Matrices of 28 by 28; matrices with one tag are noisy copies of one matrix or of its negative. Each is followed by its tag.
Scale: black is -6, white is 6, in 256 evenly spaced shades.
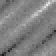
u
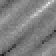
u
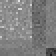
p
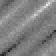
u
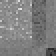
p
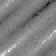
u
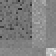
p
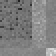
p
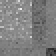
p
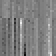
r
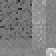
p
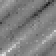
u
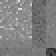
p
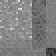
p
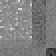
p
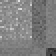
p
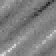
u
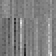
r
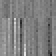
r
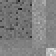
p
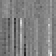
r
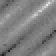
u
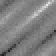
u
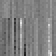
r
